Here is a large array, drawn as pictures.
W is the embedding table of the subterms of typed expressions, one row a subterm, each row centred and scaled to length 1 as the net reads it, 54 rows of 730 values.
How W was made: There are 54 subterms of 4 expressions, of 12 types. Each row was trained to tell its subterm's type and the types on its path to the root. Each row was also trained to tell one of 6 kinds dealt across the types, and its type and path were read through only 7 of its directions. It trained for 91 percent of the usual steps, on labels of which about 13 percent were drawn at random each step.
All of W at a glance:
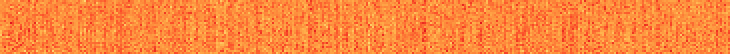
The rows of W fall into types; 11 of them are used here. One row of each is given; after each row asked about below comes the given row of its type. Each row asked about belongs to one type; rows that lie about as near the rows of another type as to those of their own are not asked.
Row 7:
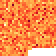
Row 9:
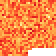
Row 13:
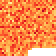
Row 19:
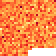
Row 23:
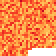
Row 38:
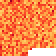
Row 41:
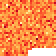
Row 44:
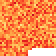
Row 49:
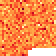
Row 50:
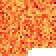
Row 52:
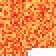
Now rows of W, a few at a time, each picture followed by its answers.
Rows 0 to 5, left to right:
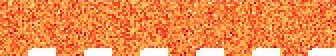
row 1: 38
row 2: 7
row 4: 50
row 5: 9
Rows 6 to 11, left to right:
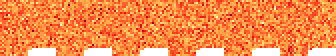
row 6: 7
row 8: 50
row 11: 23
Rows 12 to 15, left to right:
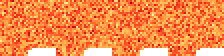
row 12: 13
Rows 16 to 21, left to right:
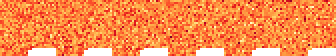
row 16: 49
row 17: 23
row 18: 13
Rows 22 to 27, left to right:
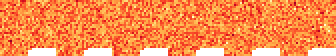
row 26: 50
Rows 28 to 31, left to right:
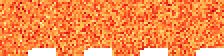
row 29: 19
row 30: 9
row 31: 52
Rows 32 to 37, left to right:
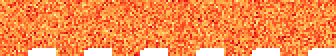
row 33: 9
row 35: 38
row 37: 19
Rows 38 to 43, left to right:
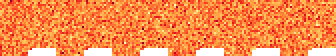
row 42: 7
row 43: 13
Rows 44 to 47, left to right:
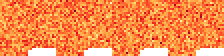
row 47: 7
